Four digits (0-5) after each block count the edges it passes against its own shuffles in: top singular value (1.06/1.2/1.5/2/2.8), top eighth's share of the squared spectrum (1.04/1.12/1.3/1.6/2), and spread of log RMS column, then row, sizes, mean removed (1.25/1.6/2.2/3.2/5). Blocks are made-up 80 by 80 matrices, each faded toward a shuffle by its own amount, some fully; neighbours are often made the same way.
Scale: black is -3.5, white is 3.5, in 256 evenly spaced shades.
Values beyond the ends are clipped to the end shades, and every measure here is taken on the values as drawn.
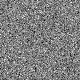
0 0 0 0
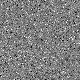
0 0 0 0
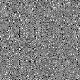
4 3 2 1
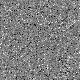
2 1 0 0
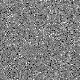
3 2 1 1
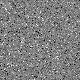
0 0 0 0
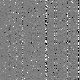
4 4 3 0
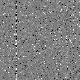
3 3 2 0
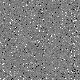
2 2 1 0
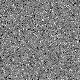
2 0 0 0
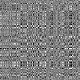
5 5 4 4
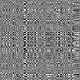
5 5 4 4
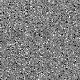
3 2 1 0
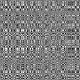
5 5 4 4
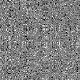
4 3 2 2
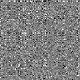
4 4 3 2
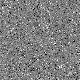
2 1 0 0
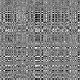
5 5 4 4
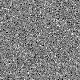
2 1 0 0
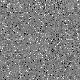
3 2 0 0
